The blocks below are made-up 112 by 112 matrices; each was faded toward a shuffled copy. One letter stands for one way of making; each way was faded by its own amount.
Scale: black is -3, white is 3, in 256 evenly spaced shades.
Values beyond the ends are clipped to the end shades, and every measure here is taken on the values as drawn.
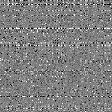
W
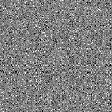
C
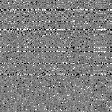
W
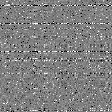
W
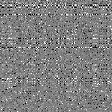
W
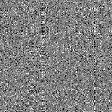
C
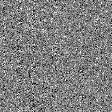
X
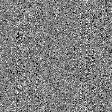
X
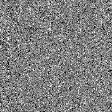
X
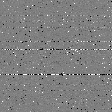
W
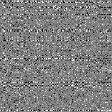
W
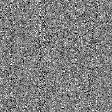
X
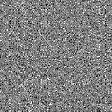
C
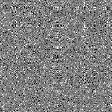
C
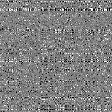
W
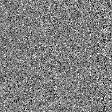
X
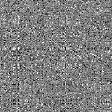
C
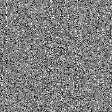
X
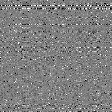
W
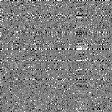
W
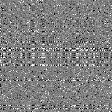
W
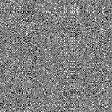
C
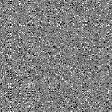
C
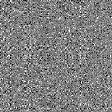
C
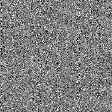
X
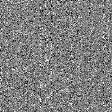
X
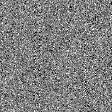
X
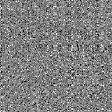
C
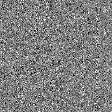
X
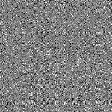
C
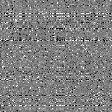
W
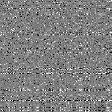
W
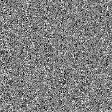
X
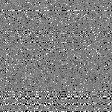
W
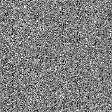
X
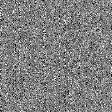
X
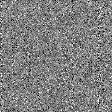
X
